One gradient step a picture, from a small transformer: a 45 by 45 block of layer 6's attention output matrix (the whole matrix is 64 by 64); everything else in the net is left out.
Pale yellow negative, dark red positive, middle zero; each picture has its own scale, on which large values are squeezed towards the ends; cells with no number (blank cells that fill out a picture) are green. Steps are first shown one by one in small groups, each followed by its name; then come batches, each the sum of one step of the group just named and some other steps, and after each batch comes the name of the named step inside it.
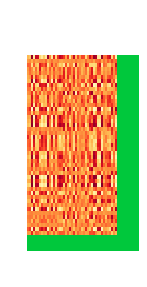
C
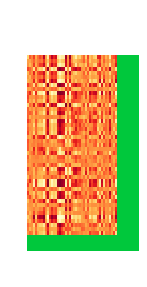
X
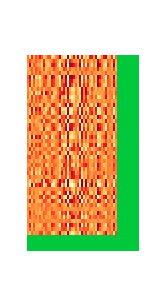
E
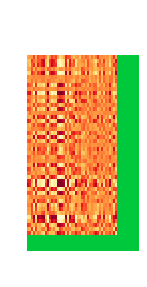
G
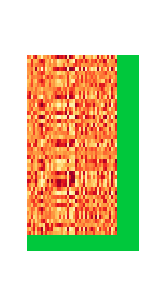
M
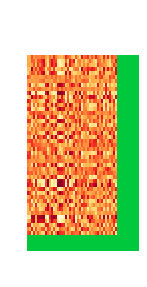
G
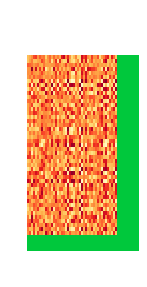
M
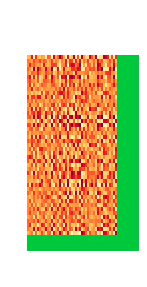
E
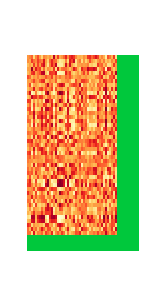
G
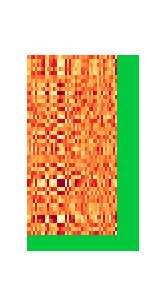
G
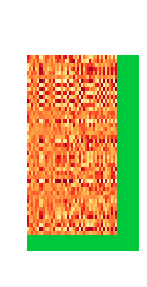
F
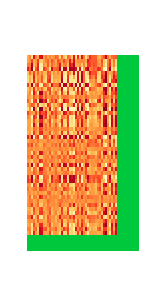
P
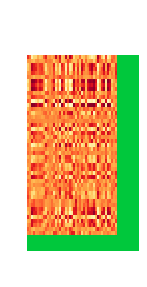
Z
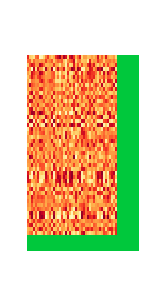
F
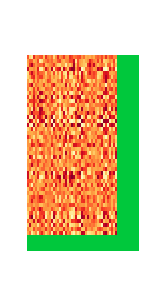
P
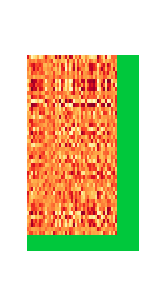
Z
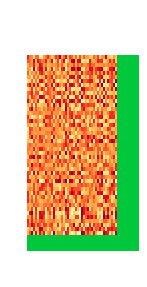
F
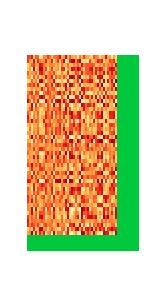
F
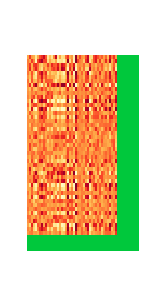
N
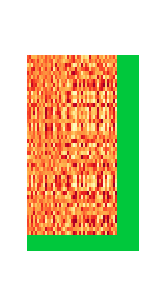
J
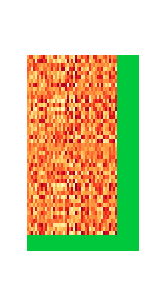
N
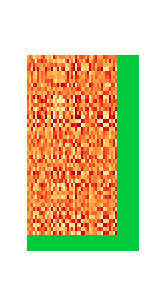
N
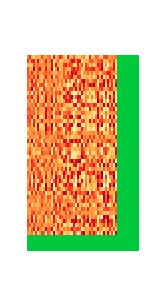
J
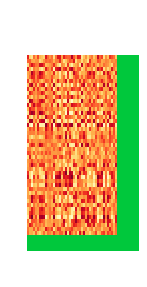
J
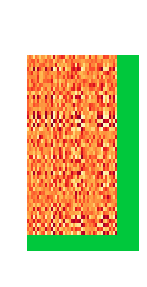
J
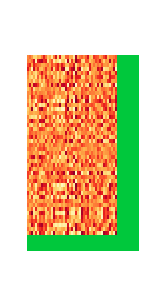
N
